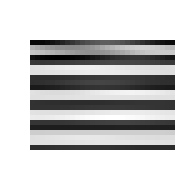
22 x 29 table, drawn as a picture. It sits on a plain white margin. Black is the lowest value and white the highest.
Overall the values sit about 50% of the way up the scale. Stripes running across repeat 5 times from top to bottom. The grain runs across in streaks. The histogram has two humps. The bottom part is calmer, past a seam about 20% of the way down.
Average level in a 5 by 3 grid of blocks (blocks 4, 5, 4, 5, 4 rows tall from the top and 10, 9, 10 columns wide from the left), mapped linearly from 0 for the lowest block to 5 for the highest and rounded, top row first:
012 | 222 | 233 | 222 | 555
